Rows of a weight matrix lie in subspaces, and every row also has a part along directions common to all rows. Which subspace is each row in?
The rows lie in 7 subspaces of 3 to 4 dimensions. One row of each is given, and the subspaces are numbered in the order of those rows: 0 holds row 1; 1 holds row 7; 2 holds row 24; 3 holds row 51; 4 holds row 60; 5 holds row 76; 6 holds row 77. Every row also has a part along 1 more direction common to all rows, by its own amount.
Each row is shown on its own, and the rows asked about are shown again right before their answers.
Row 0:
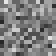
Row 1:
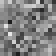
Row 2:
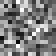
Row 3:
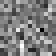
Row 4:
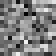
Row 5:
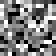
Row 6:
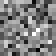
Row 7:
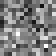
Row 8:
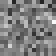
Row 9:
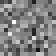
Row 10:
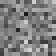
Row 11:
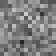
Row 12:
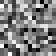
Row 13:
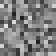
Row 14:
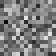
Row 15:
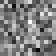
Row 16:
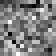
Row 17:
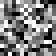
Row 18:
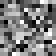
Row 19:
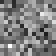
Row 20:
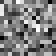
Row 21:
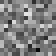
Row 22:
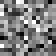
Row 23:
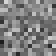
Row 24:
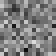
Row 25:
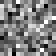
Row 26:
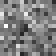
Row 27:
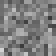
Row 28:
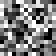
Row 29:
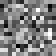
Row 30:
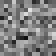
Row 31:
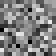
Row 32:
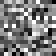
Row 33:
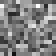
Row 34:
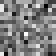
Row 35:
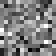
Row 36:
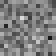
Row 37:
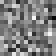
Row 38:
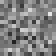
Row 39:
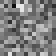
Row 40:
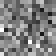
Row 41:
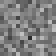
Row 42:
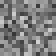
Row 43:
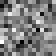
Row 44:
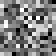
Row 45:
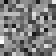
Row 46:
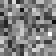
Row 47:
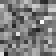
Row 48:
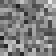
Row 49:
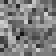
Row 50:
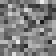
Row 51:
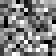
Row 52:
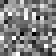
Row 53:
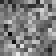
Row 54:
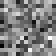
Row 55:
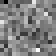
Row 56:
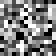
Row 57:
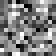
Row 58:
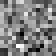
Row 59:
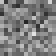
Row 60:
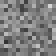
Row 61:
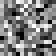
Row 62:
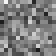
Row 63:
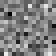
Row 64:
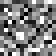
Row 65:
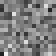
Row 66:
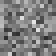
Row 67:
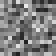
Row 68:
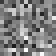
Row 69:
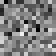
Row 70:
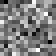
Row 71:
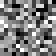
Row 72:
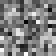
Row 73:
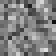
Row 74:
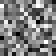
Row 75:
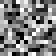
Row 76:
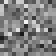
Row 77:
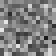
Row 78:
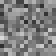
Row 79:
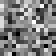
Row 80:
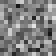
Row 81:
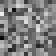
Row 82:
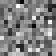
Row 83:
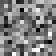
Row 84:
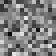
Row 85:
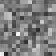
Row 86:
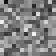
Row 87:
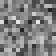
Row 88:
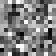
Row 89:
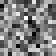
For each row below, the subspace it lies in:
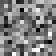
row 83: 0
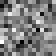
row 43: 2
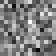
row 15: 0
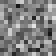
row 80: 4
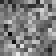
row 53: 0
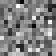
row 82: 4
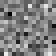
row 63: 6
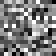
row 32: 2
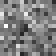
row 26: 2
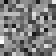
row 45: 2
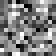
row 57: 3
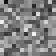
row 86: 5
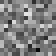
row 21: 1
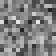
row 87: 3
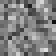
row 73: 3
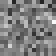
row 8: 0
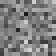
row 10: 3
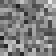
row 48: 4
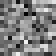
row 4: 3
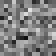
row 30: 1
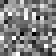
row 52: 2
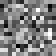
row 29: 4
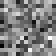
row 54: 5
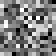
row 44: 2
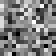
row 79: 1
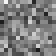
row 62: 0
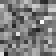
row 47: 6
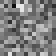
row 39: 4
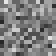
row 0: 5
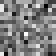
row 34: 6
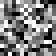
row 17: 4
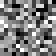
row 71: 5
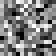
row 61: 4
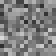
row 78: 5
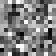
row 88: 3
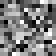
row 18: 6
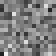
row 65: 6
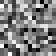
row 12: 1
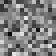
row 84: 5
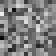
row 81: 5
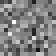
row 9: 1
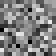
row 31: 6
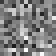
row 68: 4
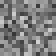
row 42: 1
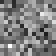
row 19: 0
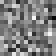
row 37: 4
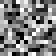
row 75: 4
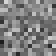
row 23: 5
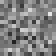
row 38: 1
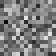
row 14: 2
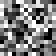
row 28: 2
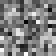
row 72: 3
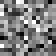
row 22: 5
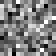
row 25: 6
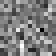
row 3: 2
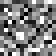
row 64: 1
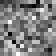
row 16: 0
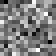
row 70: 0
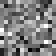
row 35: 2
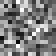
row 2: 4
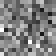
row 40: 6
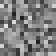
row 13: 1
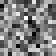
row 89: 0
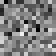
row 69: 5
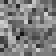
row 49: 0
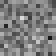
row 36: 1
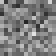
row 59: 5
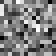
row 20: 5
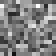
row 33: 6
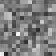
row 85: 6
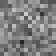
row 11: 2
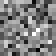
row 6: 0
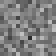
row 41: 4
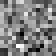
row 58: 2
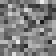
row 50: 6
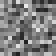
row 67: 3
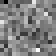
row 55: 0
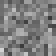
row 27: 3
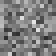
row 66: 1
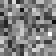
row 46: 0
